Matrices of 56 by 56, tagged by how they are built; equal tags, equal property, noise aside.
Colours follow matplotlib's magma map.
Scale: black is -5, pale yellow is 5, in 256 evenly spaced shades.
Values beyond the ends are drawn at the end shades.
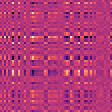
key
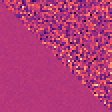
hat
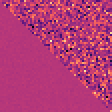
hat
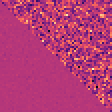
hat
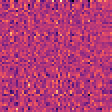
key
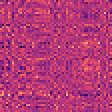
key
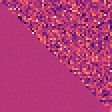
hat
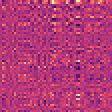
key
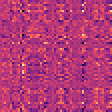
key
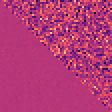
hat
